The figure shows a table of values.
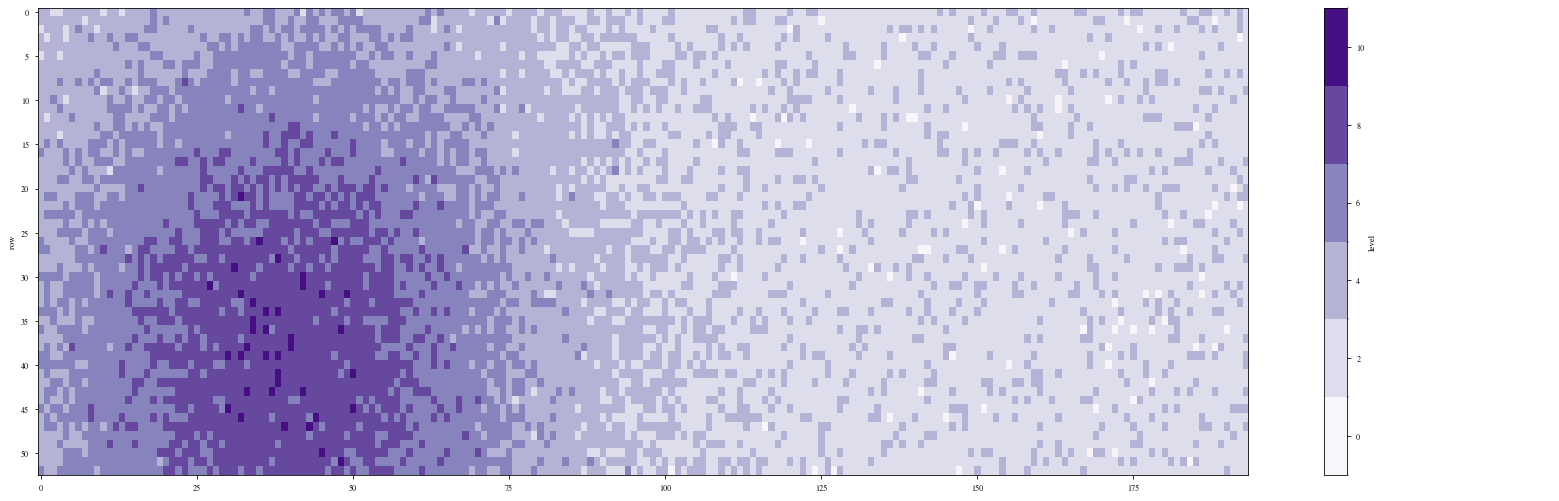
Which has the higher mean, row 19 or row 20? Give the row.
19
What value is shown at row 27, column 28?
8
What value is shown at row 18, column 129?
2
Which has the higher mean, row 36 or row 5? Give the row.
36
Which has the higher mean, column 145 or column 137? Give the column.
145
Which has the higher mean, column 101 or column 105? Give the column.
101
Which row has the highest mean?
39
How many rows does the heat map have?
53
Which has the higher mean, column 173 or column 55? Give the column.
55
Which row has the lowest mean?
1
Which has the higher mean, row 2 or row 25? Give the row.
25
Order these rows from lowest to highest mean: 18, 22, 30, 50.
18, 22, 50, 30
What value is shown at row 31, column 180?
2
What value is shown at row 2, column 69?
4
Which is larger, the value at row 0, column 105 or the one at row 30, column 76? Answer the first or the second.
the second
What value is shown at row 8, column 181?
2
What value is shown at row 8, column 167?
2
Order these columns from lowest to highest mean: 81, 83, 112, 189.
189, 112, 83, 81
